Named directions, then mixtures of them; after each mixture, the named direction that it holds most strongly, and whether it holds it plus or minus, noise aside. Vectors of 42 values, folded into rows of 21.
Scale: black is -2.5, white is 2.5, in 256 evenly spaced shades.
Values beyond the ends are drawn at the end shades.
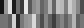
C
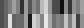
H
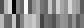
C, plus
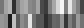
H, minus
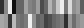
C, plus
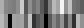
H, minus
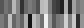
H, plus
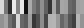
C, minus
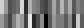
H, minus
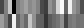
C, plus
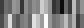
H, plus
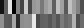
C, plus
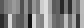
H, plus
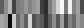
H, minus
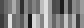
H, plus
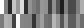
C, minus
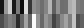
C, plus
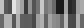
C, minus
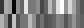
C, plus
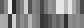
C, plus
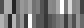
H, minus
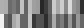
H, minus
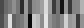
H, plus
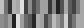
C, minus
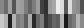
H, minus
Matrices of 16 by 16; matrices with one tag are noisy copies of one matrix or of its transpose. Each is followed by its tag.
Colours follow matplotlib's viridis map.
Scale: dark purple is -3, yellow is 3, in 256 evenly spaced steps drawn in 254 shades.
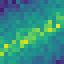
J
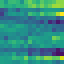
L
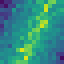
J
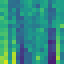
L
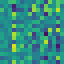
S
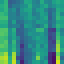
L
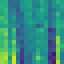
L
